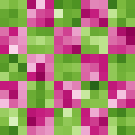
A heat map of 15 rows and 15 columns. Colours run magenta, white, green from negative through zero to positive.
There is no overall slope. The histogram has two humps. The field is checkered.
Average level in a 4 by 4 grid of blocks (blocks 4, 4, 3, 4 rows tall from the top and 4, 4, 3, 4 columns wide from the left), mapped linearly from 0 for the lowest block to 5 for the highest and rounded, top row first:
5 2 1 4
4 2 1 1
0 2 5 0
4 2 0 5
